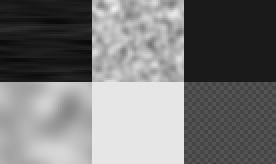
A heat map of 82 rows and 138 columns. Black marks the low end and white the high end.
It is made of 2 by 3 panels. Panel 1,1: very low, streaked across, faint in contrast. Panel 1,2: high, blotchy. Panel 1,3: very low, flat. Panel 2,1: high, smooth. Panel 2,2: very high, flat. Panel 2,3: low, checkered, faint in contrast.
